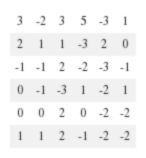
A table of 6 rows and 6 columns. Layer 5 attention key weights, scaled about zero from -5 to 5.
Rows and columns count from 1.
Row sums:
7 3 -6 -4 -2 -1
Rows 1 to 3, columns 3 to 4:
3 5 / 1 -3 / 2 -2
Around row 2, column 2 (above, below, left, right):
-2 -1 2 1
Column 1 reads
3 2 -1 0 0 1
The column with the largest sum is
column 3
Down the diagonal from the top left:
3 1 2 1 -2 -2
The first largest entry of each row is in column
4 1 3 4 3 3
